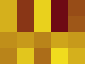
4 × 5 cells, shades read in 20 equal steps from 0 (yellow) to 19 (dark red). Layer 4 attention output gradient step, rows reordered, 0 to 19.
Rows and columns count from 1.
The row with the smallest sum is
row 4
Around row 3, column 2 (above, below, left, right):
15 2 7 8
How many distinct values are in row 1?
5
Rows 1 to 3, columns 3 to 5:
1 19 13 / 1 19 12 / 8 5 6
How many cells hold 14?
0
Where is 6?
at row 3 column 2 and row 3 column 5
